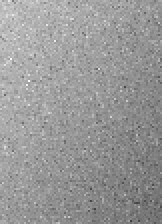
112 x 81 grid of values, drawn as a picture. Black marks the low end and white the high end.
There are no regular stripes. The bottom right is the ninth with the lowest average. No row or column stands out. Values rise toward the top left. The halves do not mirror each other. The ninth with the highest average is the top left.
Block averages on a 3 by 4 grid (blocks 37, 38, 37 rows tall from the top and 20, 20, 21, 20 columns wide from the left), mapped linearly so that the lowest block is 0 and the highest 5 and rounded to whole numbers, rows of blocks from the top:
5 4 3 2 / 4 3 2 1 / 3 2 1 0
